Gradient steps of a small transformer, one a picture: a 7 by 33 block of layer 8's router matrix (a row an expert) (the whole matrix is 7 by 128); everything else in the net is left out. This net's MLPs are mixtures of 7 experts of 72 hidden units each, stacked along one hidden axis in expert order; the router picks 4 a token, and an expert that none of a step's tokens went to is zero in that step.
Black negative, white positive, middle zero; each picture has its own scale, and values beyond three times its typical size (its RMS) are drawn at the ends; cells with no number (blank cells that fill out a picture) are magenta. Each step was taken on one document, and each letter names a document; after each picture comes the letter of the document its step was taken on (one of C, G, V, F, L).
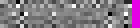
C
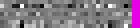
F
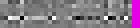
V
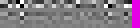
V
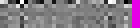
V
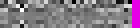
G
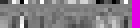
G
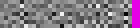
C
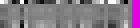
G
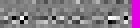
G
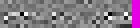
C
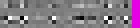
V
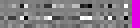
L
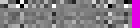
C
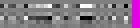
L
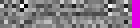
F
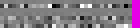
L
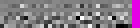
L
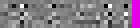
C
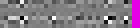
V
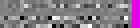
L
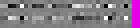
V
